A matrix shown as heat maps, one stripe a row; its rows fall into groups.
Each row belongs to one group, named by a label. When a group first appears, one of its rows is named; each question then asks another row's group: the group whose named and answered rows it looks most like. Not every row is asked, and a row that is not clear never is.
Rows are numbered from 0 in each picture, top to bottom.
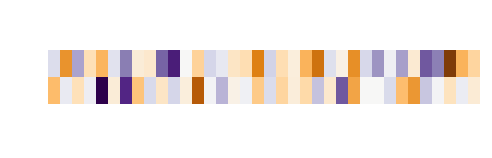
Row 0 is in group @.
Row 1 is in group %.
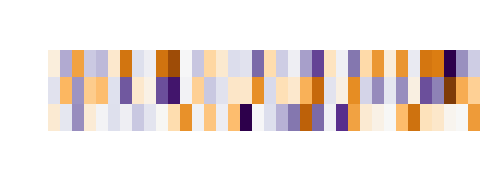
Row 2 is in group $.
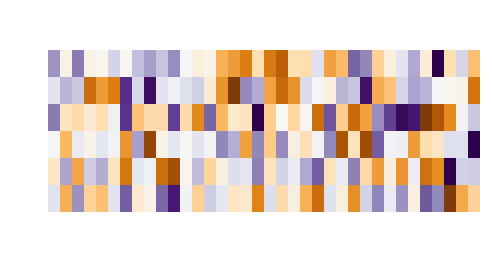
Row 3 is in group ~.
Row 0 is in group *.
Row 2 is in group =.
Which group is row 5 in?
@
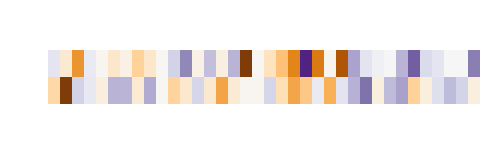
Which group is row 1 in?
*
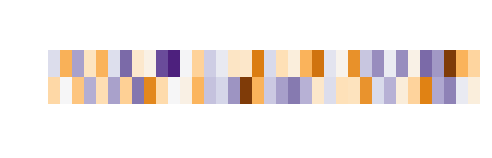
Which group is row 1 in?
~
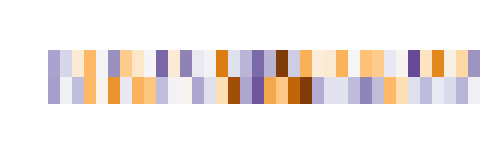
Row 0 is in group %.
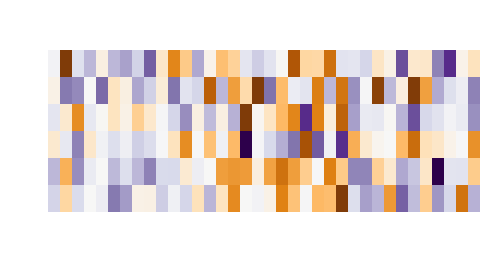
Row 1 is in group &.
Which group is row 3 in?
$
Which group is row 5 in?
*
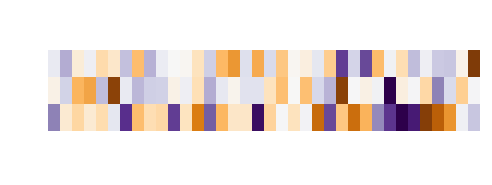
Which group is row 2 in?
=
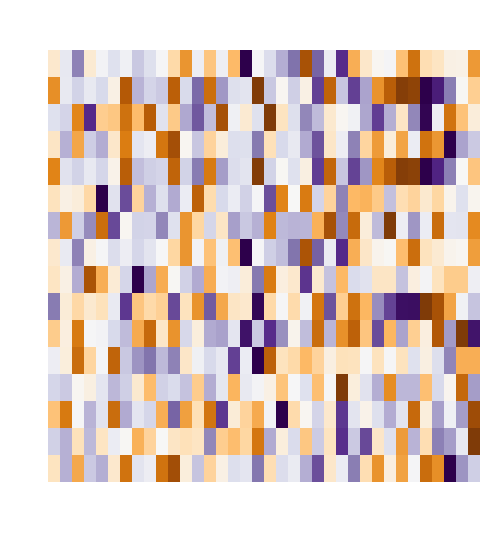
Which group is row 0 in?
$
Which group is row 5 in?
%
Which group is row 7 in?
$
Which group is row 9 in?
=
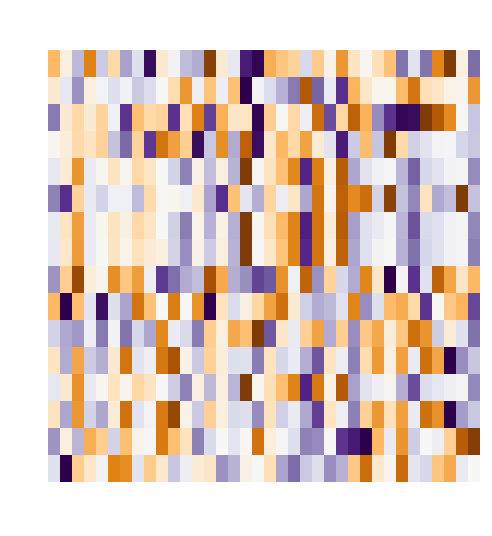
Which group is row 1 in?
$
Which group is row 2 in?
=
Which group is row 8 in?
%
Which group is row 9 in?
%
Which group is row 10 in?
&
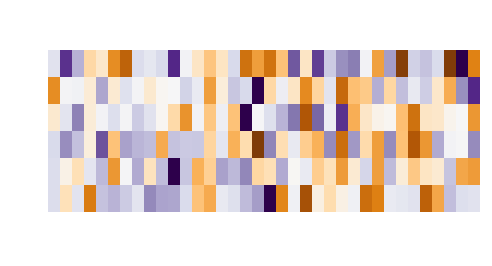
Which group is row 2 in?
$
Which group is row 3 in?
&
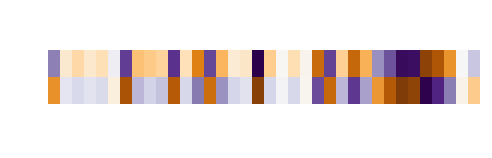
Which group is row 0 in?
=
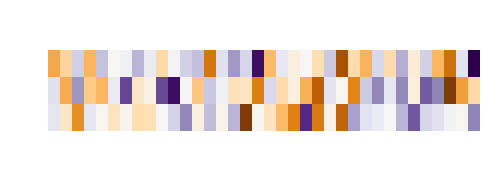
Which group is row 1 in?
@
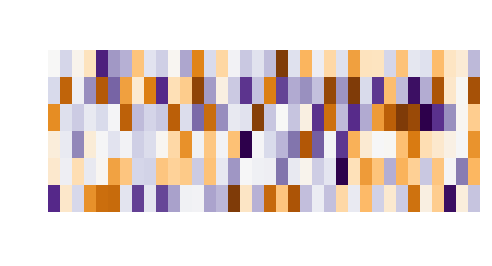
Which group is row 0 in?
%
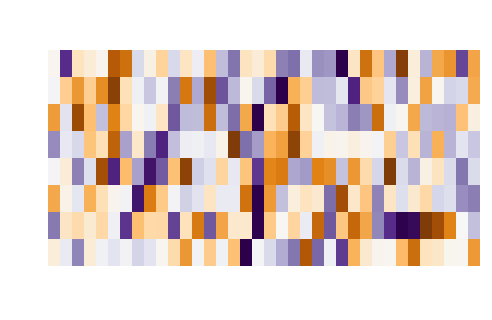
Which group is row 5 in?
~
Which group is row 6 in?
=
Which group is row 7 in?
$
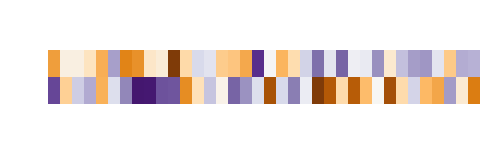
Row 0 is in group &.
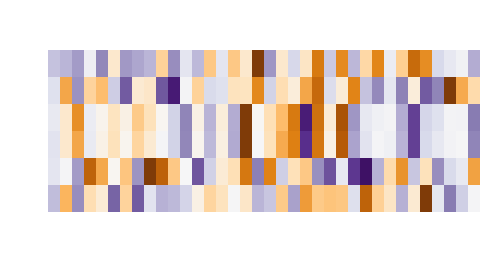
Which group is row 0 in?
&
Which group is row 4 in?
~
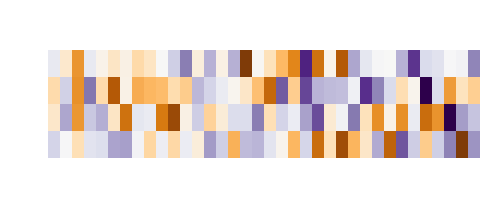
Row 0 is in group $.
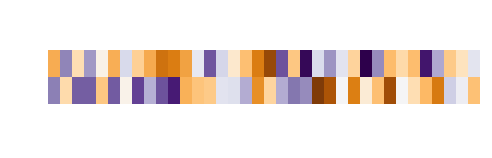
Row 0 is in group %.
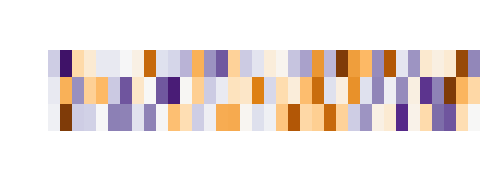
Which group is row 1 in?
@
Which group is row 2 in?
*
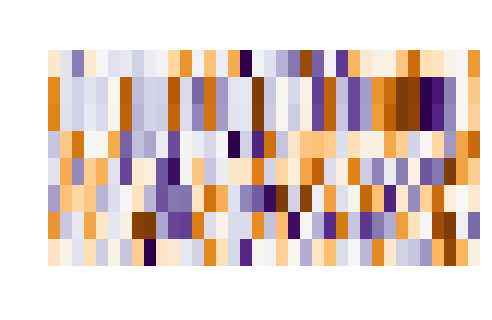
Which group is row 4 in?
@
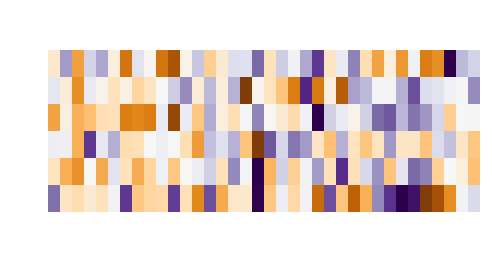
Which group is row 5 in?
=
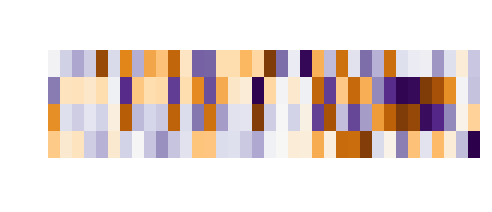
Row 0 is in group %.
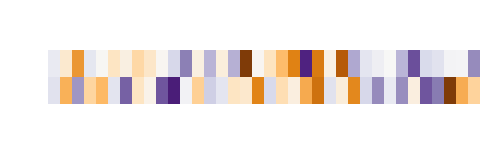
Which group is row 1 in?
@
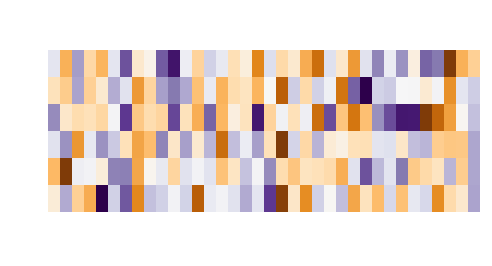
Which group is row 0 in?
@
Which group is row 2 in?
=
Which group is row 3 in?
%
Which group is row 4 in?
*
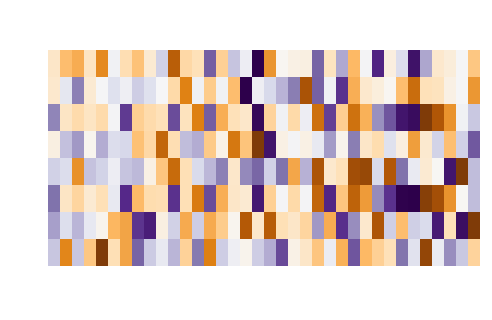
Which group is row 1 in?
$
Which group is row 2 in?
=
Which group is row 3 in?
&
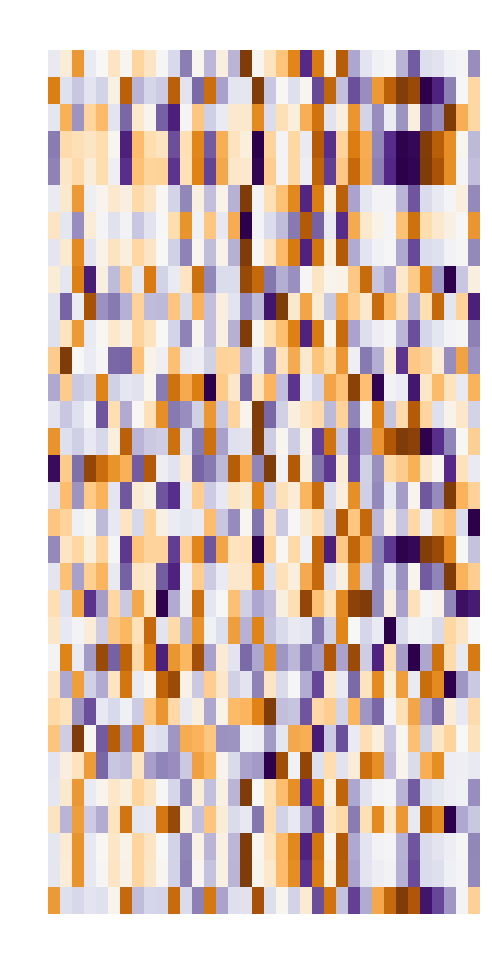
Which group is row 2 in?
@
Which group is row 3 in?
=
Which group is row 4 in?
=
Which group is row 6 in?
$
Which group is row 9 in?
%
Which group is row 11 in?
*
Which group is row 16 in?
@
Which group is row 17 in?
~
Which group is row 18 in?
=
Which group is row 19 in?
@
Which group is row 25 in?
%
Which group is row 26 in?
%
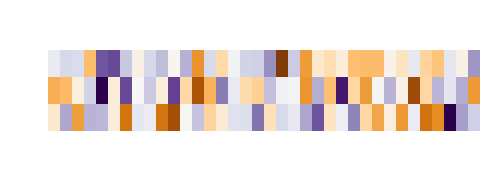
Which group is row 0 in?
%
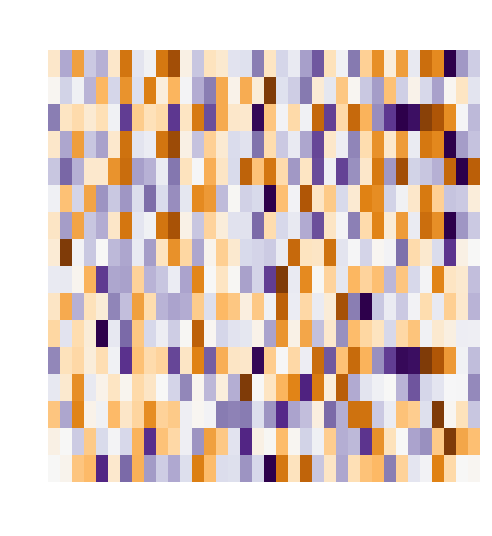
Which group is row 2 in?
=
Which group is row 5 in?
%
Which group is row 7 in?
*
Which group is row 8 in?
%
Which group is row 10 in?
%
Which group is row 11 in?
=
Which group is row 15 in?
%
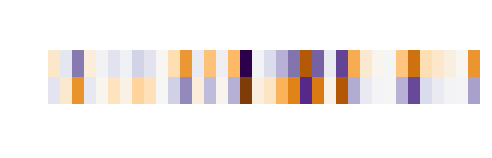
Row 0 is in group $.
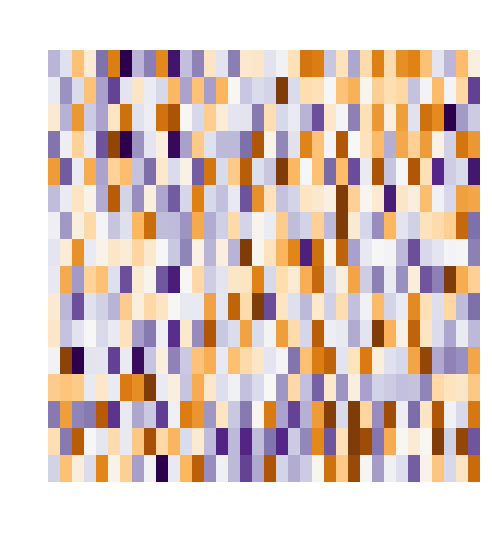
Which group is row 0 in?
&
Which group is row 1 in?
%
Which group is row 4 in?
&
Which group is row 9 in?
&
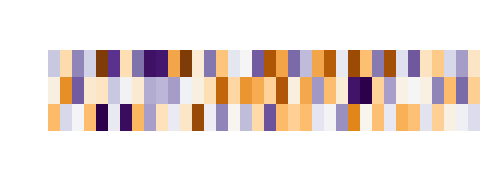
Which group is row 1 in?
*
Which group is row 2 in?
%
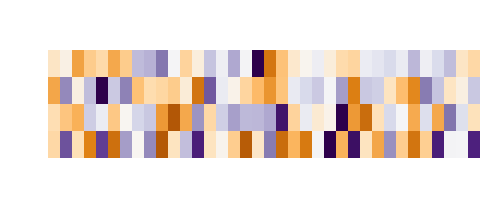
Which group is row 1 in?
%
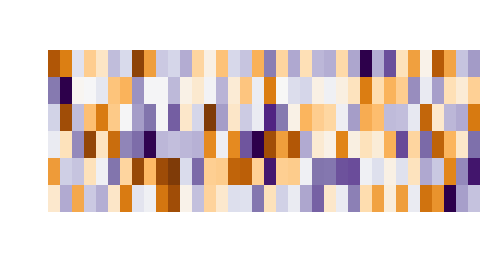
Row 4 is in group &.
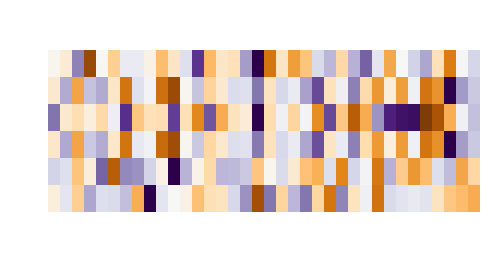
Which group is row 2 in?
=
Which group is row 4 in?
&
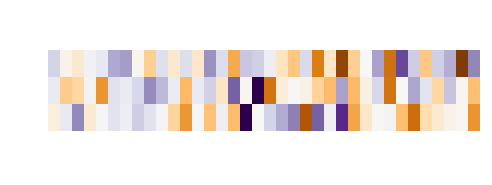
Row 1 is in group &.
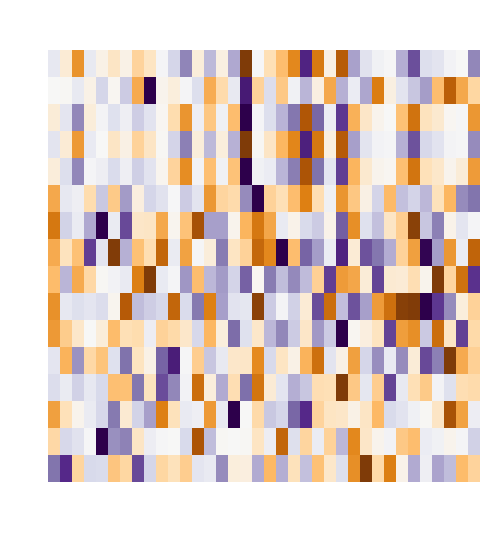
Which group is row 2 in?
$
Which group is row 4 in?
$
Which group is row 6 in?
%
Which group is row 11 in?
@
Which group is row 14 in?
%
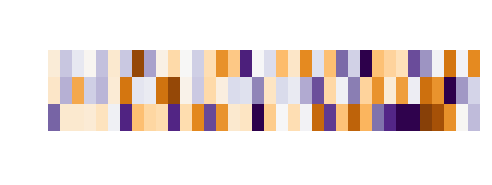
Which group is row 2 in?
=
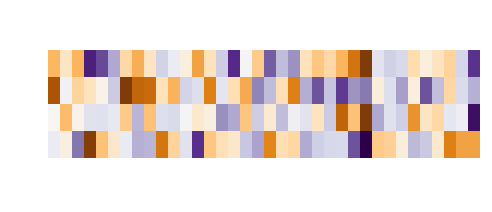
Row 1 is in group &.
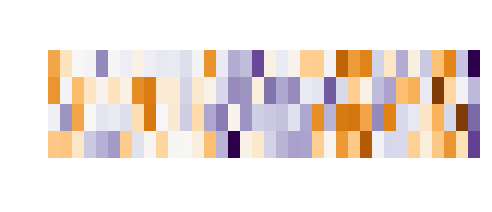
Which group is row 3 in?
~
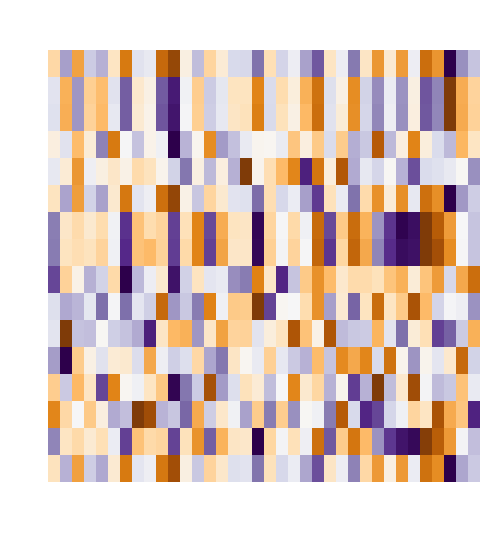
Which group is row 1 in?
@
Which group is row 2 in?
@
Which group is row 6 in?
=
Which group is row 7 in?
=
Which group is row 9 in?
&
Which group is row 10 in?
*
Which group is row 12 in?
&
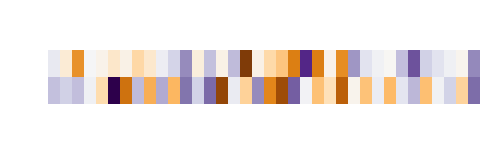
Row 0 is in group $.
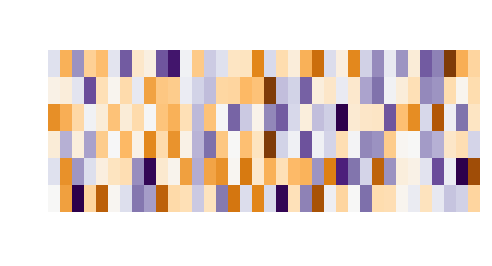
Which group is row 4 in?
*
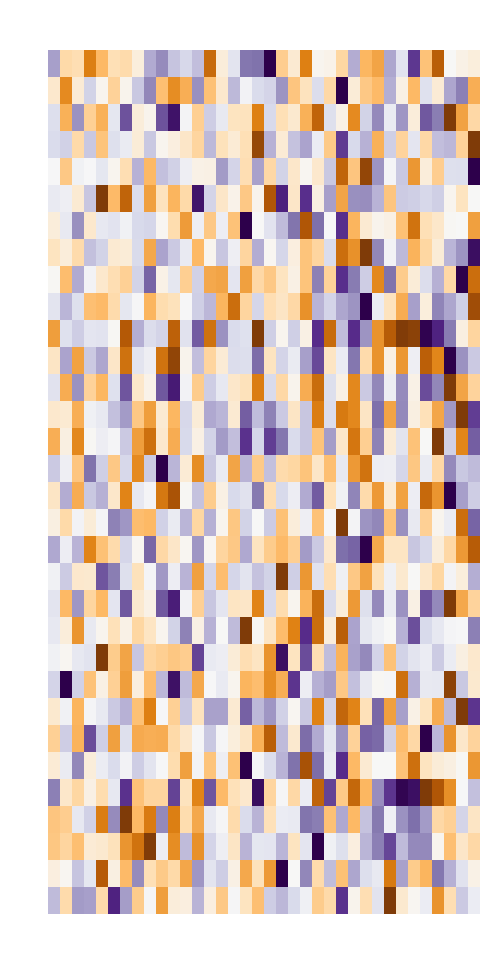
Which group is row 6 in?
$
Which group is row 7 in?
~
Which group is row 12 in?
@
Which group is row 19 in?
%
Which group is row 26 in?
$
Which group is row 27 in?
=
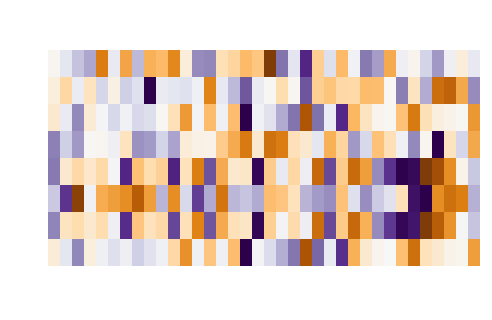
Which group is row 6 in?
=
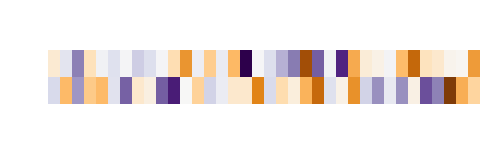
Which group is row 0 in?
$
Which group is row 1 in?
@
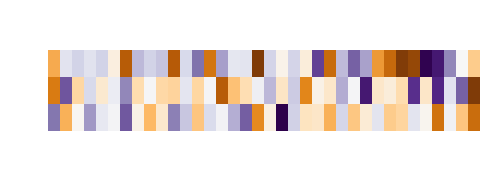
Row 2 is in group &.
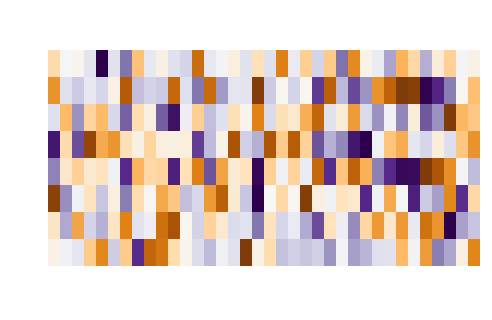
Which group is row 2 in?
@
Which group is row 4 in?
=
